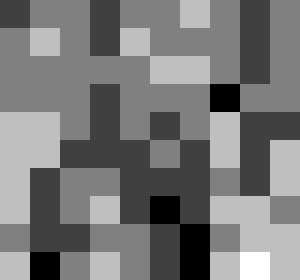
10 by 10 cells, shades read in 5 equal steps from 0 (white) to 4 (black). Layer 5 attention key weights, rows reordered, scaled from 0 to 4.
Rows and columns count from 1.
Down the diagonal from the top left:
3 1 2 3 2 2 3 1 1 1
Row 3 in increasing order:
1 1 2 2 2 2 2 2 2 3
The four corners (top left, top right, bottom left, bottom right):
3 2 1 1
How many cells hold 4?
5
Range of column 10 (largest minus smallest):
2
